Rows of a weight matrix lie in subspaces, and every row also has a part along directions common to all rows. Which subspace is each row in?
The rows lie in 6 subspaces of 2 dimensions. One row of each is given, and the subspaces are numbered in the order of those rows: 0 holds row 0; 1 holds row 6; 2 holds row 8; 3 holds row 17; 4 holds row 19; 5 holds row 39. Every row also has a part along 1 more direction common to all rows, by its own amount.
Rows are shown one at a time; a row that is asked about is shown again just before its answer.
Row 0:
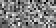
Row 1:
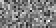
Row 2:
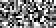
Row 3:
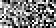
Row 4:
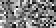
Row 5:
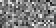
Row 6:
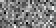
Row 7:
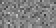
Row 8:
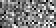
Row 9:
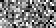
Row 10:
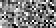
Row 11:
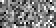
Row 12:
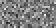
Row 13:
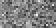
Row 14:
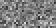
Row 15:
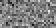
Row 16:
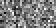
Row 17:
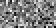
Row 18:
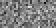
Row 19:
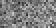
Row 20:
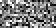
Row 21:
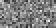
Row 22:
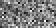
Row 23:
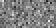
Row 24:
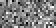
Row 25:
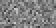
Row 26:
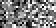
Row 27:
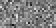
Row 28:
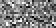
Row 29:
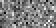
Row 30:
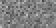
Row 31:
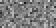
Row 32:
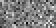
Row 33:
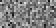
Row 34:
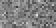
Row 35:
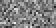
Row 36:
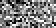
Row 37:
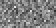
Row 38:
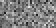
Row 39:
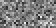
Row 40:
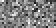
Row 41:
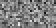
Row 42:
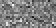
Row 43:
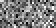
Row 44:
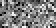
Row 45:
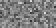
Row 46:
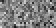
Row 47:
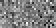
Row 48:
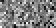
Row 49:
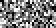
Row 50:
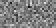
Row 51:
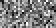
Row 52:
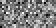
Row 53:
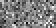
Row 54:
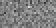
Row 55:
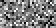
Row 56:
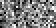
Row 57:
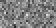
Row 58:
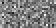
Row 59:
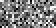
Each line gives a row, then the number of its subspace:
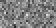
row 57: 1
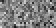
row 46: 0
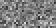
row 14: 5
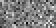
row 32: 5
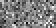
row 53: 5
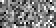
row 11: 0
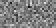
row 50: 5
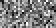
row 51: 2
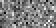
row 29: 3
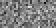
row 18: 5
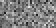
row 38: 5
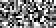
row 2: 0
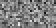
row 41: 0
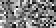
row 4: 3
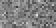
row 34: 3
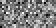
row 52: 1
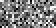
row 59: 4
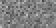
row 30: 1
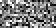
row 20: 4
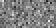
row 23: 3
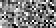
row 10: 2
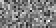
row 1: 2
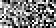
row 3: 2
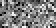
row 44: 4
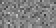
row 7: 1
